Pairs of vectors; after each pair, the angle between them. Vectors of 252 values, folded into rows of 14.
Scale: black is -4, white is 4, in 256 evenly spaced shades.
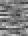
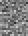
partly aligned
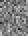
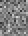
nearly parallel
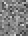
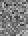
nearly opposite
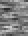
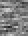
nearly opposite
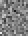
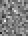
nearly opposite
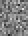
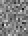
nearly opposite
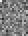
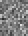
partly aligned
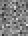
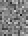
partly opposed
